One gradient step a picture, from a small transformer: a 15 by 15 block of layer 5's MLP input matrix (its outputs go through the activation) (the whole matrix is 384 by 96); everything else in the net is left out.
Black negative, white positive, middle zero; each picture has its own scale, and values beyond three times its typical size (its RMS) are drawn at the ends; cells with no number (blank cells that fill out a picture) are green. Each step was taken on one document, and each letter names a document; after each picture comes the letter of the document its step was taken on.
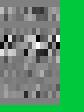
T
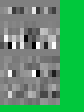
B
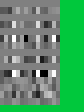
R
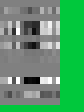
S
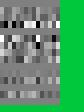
T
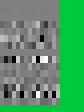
R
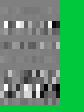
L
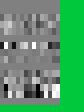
L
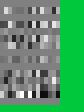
L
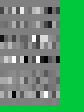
R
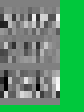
L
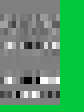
S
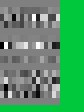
L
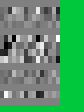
T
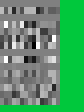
B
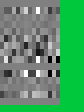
T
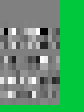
B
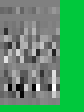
B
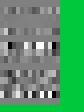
L
